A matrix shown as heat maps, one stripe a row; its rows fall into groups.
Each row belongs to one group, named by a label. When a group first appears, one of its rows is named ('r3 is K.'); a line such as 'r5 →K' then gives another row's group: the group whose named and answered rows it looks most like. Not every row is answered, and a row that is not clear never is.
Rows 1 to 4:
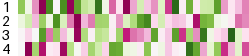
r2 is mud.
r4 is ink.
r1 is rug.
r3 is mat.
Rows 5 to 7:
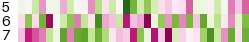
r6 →mat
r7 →rug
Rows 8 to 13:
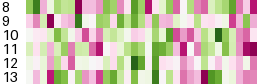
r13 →mud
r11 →mud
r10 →mud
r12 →ink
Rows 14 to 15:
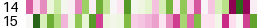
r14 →rug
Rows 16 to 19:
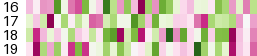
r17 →mud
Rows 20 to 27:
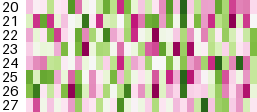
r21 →rug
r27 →ink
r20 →rug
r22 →mat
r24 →rug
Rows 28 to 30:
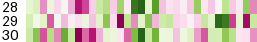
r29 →rug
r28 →ink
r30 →mud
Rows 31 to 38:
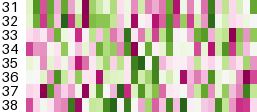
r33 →rug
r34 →rug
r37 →ink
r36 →mud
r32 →mat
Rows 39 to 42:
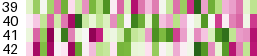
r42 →ink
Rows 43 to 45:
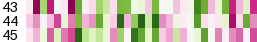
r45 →ink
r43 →ink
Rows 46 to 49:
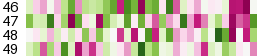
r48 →rug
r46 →rug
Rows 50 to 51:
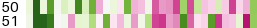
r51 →mat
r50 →mat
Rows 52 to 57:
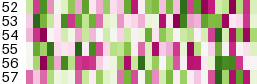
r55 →mat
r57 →rug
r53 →mat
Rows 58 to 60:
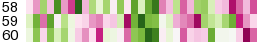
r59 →mud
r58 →ink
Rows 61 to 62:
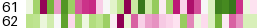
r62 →mat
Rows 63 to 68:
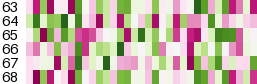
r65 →mud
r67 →mat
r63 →ink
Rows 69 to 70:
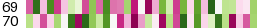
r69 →mat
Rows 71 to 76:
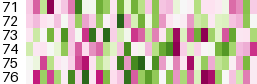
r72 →ink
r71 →ink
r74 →mud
